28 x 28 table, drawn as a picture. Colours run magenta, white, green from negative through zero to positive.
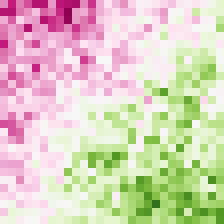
The ninth with the lowest average is the top left. The bottom right is the ninth with the highest average. On average the colour sits 50% of the way up the scale. The halves do not mirror each other. The field climbs toward the bottom right.
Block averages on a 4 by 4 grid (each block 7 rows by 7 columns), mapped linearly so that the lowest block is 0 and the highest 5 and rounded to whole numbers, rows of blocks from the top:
0 0 2 3
1 2 2 4
1 3 4 4
2 4 5 5
